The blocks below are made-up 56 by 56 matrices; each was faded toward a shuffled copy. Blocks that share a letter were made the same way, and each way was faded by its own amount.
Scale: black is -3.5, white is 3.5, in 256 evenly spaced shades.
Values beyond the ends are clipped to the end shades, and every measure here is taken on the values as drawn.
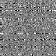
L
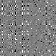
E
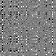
E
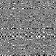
L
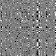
E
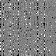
E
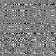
L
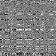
L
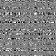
L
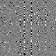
E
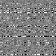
L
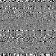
L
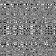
L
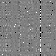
E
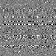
L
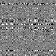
L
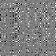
E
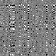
E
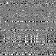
L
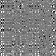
E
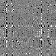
E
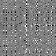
E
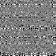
L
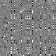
E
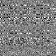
L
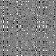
E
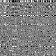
L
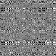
L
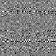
L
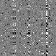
E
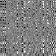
E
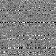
L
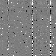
E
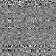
L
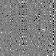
E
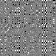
E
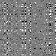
E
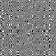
E
